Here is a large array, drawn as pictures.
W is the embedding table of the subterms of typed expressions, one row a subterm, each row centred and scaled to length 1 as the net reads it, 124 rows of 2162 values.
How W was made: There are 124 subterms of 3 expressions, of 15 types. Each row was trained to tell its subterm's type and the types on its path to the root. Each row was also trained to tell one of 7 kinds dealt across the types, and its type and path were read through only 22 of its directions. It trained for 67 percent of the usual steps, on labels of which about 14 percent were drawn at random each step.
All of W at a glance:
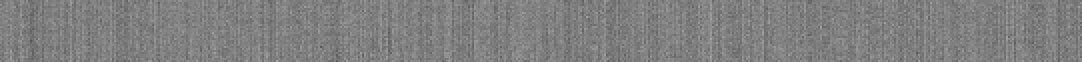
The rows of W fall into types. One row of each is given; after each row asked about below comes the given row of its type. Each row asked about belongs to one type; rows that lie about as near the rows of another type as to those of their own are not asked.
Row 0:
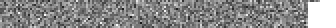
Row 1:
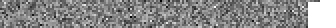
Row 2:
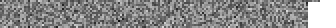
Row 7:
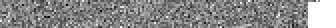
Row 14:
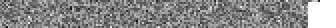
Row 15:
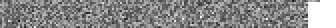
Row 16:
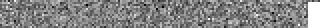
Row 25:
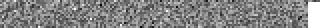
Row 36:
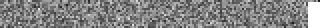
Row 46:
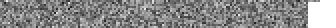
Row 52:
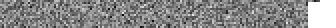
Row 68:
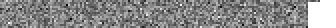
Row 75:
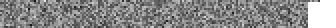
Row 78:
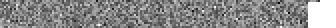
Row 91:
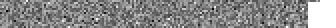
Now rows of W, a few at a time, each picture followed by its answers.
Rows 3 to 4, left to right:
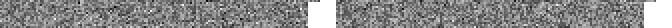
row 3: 1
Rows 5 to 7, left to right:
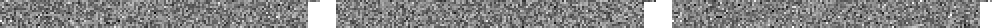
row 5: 68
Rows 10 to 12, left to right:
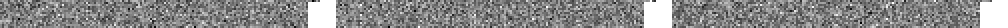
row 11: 1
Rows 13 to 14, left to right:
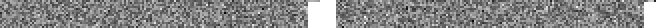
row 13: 46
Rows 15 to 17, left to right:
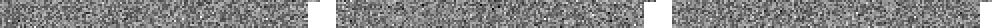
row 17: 68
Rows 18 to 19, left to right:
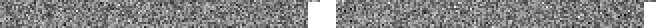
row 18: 15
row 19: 1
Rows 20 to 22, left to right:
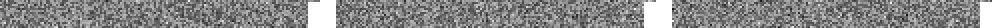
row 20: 16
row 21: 36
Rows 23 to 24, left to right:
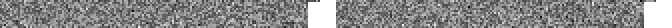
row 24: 75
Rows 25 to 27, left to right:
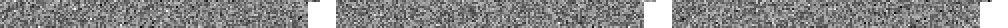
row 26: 36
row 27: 52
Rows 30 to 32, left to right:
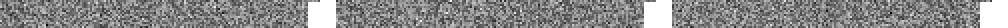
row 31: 0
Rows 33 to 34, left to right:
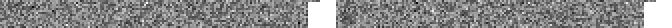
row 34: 15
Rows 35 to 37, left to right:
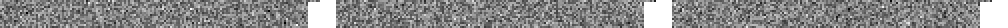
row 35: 52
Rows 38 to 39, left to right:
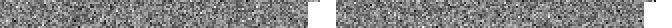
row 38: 46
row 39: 7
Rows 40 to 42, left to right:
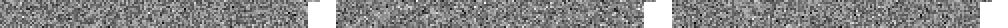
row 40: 46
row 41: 25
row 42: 0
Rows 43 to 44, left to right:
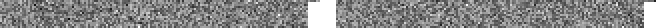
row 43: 68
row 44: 7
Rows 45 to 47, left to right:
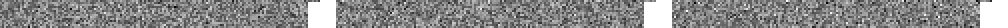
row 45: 14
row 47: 25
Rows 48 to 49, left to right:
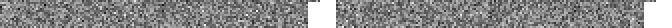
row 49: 2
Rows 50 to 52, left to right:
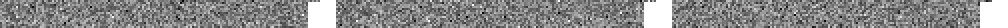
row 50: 15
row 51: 14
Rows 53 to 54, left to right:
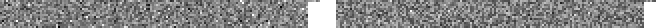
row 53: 25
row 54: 52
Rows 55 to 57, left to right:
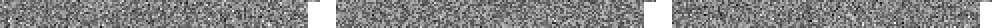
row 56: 7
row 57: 52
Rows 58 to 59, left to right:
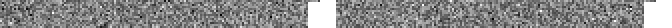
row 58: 78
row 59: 16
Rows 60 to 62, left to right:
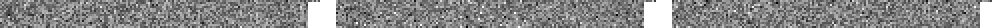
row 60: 14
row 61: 7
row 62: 75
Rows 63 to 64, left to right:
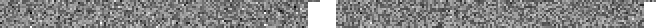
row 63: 1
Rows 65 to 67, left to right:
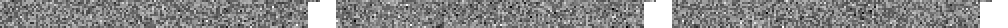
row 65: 52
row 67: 16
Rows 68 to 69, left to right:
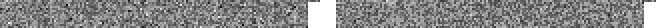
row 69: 16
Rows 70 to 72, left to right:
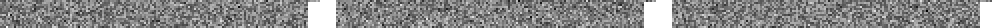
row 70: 36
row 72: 7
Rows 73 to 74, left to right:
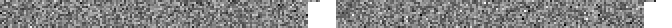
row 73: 25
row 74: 14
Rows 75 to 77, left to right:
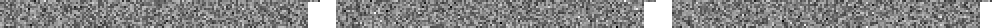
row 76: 52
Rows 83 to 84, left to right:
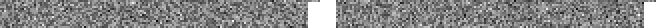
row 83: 75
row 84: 15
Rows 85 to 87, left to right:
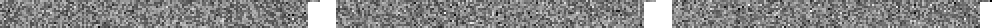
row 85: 75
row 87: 7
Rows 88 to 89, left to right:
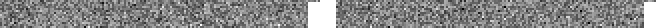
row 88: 16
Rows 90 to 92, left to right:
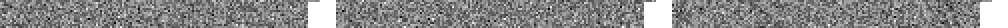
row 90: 46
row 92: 75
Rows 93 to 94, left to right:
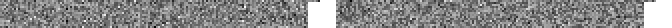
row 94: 14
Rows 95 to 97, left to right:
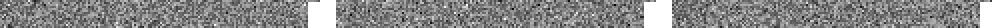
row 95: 36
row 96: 91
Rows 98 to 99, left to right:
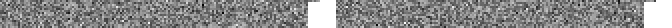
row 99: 14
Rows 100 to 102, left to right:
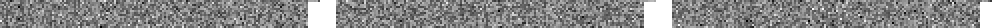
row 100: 78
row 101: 36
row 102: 78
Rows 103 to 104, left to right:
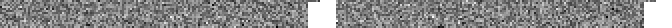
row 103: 68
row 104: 1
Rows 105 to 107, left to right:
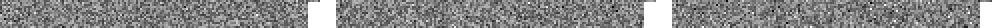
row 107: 16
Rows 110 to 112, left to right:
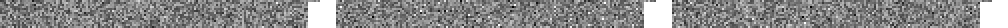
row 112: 0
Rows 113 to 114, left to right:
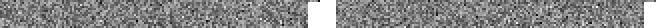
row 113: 78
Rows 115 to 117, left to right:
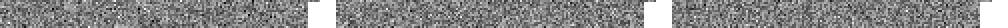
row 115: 0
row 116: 2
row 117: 52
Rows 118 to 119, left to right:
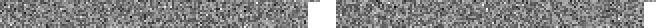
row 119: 36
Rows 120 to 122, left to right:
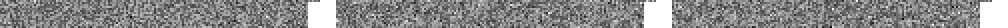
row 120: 7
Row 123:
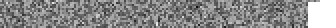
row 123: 36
